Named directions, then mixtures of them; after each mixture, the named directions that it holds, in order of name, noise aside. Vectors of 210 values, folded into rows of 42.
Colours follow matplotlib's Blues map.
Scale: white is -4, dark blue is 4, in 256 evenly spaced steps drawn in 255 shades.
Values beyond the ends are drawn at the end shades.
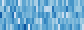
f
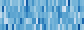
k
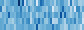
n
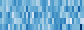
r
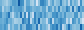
n, r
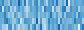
f, k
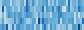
k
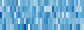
f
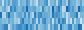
f, k, r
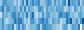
k, r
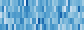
k, n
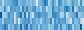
f, r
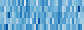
k, n, r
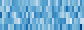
f, r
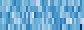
r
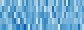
f, k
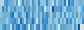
f, k, r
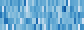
k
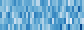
r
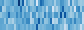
n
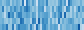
f, k, n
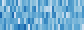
f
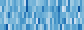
k, r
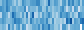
r
